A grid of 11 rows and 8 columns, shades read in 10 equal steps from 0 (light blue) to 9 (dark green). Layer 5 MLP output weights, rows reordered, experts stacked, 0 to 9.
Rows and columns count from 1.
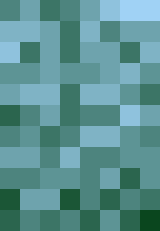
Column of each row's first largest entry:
3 4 2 1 4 1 3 3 7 1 8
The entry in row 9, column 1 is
5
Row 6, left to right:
7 5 3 6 5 5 1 3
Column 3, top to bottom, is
6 3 3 3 2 3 6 5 4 3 6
